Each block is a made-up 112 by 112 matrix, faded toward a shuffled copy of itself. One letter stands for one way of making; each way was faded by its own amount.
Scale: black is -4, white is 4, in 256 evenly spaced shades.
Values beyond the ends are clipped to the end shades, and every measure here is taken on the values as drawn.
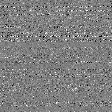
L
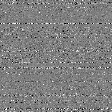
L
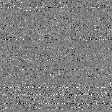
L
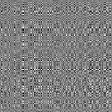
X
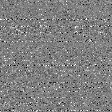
L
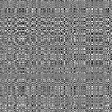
X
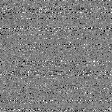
L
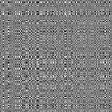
X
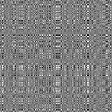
X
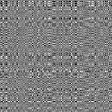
X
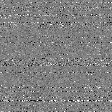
L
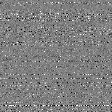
L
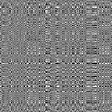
X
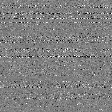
L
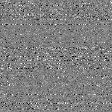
L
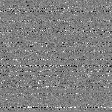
L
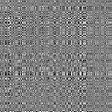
X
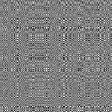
X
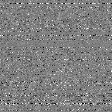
L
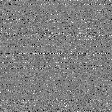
L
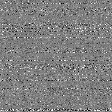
L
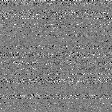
L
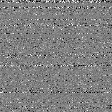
L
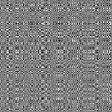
X
